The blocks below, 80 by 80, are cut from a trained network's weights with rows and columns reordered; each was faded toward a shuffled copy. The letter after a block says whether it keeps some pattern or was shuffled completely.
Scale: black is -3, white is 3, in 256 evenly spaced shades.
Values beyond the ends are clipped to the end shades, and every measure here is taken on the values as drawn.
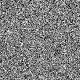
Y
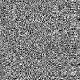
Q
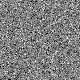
Y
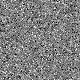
Y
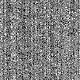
Q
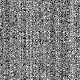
Q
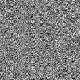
Q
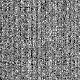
Q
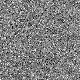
Y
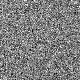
Y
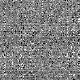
Q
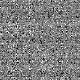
Q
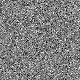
Y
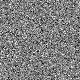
Y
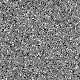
Y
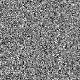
Q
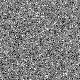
Y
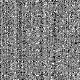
Q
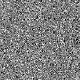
Q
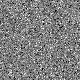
Y
